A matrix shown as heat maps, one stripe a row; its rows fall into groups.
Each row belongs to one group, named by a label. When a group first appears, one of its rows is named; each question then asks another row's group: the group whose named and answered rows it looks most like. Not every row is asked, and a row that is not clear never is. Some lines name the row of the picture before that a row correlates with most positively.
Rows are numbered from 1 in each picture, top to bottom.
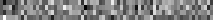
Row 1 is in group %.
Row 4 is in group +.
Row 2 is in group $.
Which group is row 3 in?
%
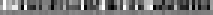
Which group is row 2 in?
+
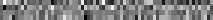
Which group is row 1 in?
+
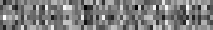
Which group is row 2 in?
$
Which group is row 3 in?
$
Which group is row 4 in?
+
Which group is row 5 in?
$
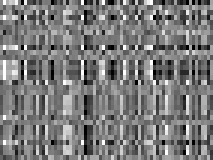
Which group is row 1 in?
+
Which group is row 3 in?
$
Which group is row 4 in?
+
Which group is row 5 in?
$
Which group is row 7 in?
%
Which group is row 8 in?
$
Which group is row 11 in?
%
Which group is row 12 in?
%
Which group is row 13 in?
+
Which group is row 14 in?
+
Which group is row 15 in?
+
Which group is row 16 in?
+
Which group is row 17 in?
$
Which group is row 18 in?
%
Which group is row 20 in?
$
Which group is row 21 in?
$
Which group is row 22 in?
$
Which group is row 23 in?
$
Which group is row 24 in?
+
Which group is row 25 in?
%
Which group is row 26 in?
$
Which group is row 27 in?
$
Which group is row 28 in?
$
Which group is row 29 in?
+
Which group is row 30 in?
$
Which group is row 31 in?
$
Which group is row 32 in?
%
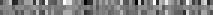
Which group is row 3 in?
$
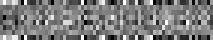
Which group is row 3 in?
$
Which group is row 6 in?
%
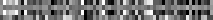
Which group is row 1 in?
+
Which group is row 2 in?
%
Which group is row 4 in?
$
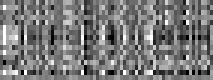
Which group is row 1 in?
$
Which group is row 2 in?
+
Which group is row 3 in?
$
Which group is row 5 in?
$
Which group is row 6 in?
+
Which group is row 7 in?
+
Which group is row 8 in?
+
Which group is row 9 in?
+
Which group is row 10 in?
$
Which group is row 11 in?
+
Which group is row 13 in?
%
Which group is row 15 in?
+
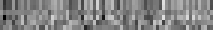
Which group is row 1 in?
%
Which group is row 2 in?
%
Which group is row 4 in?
%
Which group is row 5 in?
%
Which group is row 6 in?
$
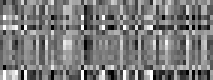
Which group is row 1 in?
%
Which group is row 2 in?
$
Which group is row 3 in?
$
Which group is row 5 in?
$
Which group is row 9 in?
$
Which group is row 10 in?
$
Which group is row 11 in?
$
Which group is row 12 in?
$
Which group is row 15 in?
+
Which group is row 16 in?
+
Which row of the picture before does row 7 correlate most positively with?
5
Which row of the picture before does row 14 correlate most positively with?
4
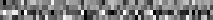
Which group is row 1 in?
%
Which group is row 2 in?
%
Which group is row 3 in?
+
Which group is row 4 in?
$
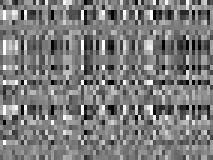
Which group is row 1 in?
$
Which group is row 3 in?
+
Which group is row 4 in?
+
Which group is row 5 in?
$
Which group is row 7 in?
%
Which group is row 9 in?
+
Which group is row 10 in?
+
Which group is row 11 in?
+
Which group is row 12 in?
$
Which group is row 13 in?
$
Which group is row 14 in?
+
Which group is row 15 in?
$
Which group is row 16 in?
%
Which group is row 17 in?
+
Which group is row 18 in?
%
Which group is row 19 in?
%
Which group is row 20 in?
%
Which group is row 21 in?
%
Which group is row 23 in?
+
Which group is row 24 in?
$
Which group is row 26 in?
%
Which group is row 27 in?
$
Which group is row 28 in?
%
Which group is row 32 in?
$
